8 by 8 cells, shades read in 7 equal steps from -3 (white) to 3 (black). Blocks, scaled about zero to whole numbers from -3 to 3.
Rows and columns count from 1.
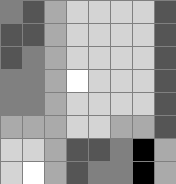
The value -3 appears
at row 4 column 4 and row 8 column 2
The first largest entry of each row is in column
2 1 1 8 8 8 7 7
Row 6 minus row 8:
1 2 0 -3 -2 -1 -4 2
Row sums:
-7 -6 -7 -9 -8 -8 -1 -3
